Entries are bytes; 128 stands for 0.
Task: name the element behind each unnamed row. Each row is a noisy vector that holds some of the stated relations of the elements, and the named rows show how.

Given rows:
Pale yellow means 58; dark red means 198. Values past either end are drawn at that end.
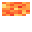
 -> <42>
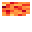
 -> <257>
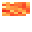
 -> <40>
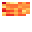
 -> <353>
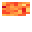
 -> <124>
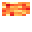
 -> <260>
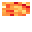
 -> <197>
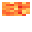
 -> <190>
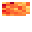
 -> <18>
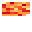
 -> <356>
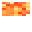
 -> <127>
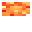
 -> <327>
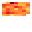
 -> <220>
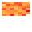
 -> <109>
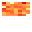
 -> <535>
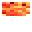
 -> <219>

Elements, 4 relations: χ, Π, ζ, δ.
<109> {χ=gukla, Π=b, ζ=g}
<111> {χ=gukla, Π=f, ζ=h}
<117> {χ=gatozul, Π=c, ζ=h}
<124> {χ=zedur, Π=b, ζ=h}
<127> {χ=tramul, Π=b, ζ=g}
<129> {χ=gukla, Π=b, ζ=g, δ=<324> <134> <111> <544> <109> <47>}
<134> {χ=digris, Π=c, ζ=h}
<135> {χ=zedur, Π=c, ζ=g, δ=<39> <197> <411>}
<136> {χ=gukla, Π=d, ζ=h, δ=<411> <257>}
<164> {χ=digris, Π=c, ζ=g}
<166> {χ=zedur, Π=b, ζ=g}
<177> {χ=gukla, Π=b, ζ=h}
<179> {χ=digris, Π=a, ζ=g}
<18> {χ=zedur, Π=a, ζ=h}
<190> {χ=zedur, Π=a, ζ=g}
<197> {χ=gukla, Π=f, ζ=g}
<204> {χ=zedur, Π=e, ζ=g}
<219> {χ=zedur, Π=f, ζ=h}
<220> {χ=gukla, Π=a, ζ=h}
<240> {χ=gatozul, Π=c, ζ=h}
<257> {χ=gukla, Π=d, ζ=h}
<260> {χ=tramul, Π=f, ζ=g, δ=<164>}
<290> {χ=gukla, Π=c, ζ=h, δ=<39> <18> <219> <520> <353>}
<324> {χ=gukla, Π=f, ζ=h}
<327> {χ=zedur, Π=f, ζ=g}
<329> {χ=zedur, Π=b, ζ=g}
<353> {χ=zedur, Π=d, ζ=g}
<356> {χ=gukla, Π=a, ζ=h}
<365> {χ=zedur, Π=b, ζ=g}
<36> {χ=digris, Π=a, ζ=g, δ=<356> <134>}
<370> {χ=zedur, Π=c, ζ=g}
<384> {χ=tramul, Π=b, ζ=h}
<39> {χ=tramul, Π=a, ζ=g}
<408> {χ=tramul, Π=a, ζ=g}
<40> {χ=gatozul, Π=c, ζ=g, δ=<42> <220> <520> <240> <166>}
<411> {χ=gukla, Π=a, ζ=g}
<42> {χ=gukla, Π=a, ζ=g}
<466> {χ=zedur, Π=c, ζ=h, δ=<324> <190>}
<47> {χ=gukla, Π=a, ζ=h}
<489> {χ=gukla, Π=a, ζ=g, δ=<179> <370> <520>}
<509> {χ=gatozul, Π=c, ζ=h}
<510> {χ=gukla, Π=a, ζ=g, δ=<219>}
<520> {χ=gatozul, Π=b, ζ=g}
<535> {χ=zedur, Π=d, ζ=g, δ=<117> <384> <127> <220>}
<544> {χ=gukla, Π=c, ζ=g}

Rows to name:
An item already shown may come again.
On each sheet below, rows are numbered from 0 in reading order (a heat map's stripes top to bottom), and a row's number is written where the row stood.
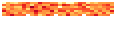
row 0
<370>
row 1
<257>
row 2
<164>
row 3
<544>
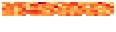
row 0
<127>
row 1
<111>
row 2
<520>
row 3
<197>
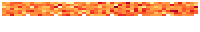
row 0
<42>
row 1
<327>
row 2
<135>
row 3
<411>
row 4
<177>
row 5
<204>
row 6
<240>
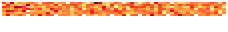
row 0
<136>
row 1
<129>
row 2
<127>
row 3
<47>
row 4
<166>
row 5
<408>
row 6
<370>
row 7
<39>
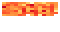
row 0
<124>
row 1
<466>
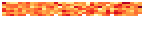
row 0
<353>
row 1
<179>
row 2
<135>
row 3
<384>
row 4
<324>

